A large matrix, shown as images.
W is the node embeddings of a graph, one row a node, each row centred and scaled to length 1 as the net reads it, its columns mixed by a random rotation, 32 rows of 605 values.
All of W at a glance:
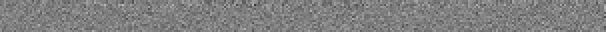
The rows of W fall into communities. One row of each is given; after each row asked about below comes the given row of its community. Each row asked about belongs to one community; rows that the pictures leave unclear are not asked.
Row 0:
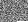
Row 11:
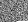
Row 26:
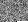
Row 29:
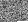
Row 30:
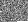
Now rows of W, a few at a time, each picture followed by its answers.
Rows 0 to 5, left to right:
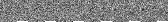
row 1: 26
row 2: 26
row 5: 30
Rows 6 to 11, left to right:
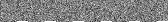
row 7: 0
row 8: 30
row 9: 11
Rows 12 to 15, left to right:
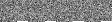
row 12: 26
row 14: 30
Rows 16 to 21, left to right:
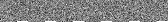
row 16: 26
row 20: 29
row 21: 0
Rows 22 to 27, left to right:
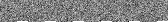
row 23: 30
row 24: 11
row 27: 11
